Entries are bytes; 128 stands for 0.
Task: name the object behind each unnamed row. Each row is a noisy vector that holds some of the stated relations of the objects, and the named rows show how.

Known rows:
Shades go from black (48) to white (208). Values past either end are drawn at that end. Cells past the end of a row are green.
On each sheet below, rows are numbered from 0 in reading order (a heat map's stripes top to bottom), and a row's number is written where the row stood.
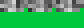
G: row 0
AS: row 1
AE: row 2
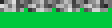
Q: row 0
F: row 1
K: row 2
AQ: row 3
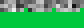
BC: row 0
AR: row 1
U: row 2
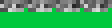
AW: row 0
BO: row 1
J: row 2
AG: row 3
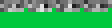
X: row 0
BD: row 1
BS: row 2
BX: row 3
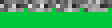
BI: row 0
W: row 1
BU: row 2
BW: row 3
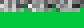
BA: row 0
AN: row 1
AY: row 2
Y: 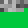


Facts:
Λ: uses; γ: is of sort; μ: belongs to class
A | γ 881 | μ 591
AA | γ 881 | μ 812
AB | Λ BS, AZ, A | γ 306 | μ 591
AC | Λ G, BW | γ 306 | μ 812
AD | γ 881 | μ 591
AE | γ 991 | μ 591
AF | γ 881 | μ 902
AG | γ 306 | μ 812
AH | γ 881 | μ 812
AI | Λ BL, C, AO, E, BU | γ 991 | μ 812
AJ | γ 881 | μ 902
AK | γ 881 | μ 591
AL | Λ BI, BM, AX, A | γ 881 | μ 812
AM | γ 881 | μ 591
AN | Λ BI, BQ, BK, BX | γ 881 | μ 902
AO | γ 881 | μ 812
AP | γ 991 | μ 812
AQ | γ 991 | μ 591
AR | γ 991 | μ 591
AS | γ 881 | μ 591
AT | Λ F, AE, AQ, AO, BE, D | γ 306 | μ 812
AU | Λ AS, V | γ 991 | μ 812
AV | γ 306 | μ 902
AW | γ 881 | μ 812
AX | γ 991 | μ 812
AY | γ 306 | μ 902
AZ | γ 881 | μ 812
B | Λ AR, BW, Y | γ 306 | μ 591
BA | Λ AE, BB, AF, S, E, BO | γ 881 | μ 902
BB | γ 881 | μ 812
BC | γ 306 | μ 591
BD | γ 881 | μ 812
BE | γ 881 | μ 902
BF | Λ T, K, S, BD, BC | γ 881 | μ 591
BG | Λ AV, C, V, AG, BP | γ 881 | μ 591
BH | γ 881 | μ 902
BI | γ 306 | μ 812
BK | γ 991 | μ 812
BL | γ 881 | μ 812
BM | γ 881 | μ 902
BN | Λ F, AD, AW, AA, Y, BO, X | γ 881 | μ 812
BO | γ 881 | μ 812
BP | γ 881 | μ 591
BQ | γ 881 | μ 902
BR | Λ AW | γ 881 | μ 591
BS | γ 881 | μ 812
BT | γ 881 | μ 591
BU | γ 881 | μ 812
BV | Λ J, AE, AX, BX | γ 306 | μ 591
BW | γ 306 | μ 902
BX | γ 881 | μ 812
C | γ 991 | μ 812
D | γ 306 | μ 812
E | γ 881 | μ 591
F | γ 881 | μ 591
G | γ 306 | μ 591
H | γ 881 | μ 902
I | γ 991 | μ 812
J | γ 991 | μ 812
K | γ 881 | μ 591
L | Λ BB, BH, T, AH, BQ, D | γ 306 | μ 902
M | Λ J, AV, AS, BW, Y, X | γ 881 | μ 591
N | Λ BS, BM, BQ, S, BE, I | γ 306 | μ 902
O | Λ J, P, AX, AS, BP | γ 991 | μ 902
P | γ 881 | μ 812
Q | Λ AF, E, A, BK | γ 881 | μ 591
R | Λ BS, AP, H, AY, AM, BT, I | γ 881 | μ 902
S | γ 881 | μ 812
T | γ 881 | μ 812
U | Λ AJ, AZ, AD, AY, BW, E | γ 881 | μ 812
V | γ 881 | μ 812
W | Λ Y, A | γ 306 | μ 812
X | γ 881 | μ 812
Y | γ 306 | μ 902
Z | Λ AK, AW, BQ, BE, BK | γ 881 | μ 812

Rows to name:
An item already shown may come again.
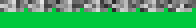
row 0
B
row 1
AB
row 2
A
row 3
BV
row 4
AK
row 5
F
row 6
AW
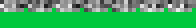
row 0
AN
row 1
C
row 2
N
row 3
AE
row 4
E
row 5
BN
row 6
Z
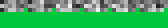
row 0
AK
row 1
A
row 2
R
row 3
BF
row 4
BG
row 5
T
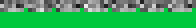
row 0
AO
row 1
BP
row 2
BQ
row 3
L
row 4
BX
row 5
BK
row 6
BH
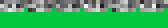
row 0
BN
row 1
F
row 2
P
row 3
AI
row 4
AR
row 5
AL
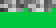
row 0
F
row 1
M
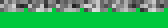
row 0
BM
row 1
AH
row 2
AO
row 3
BR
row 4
AV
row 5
F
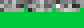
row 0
AJ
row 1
AD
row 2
AT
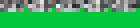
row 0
V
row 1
Q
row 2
AT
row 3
Q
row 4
AF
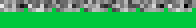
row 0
O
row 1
AU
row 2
AZ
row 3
BE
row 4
AE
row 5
H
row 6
AC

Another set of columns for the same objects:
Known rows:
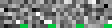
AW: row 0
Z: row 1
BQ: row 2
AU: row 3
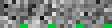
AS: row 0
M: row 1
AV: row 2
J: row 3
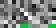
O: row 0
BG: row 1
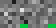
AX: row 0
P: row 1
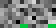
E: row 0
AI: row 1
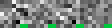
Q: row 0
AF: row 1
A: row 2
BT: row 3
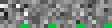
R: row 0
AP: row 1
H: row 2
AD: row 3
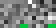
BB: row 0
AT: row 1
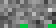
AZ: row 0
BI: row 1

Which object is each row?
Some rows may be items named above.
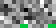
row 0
BG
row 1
BW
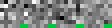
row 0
N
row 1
V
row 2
U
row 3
BH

